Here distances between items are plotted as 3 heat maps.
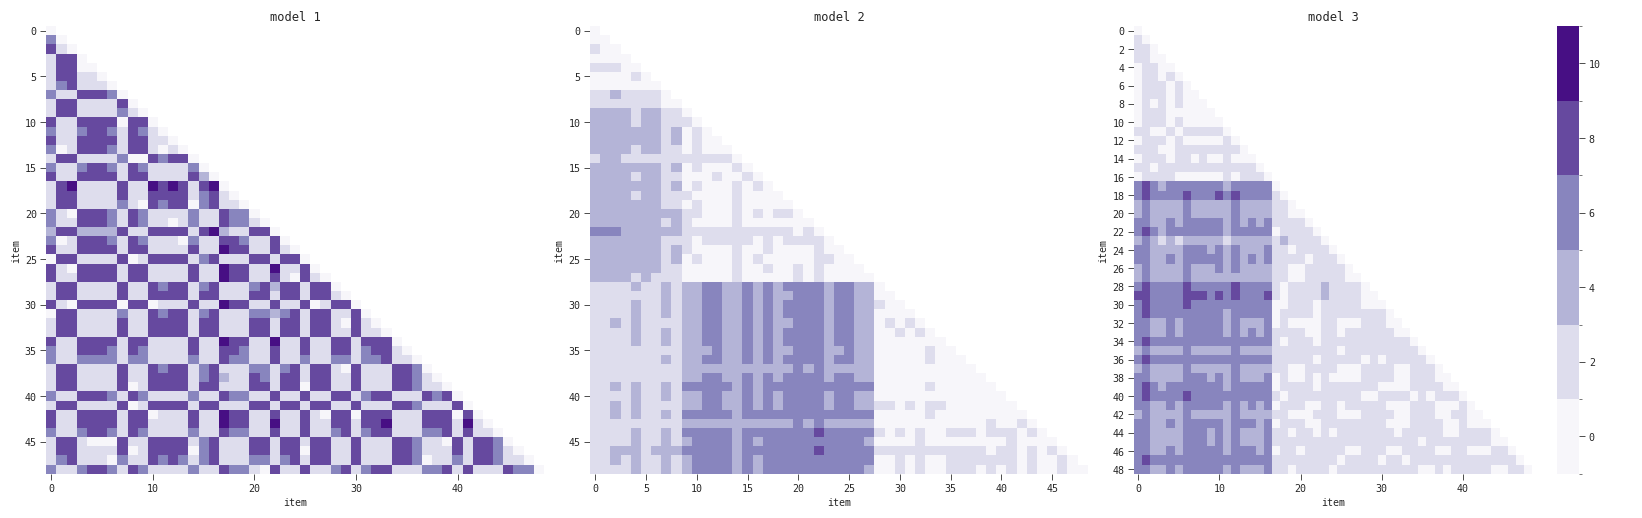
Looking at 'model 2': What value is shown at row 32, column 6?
2
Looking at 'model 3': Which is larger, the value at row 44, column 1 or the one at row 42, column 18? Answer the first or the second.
the first
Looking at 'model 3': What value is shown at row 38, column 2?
4
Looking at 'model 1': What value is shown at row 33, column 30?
8
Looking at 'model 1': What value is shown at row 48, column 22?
8
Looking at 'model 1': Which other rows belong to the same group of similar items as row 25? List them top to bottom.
0, 3, 4, 5, 6, 8, 9, 14, 17, 18, 19, 22, 28, 29, 31, 32, 33, 37, 38, 39, 41, 45, 46, 47
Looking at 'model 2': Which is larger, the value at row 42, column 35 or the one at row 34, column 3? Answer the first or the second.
the second
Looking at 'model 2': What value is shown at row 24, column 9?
2
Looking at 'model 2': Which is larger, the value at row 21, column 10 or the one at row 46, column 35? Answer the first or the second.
the second
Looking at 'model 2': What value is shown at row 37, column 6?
2
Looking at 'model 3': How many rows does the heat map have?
49
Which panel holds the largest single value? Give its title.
model 1
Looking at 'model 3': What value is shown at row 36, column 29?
2
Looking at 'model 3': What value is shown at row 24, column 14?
4
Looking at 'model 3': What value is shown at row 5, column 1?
2
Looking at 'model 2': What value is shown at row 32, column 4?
4
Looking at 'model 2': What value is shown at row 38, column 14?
4
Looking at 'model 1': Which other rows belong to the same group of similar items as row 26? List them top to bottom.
1, 2, 7, 10, 11, 12, 13, 15, 16, 20, 21, 23, 24, 27, 30, 34, 35, 36, 40, 42, 43, 44, 48
